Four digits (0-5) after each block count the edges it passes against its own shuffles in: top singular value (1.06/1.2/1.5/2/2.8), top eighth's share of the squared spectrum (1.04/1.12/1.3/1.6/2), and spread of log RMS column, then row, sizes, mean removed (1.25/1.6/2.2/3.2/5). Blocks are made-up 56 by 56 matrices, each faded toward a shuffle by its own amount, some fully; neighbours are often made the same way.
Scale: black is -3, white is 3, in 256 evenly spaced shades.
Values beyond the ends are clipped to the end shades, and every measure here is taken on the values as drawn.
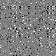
4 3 1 2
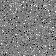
2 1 0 0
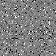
3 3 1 1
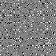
4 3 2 2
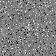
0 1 0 0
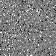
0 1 0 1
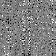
3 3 2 1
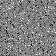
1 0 0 0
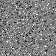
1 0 0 0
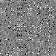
3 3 2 1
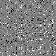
3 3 1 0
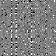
4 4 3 1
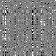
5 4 3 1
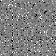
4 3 1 1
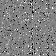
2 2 0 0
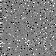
3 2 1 0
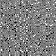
4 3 2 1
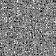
3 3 2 1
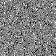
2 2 1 0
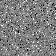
1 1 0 0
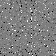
2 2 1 0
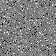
1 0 0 0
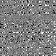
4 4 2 3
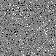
2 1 0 0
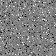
0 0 0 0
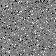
0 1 0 0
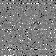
3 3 0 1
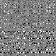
4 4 2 3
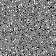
1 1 0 0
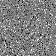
0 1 0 0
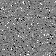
1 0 0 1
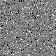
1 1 0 0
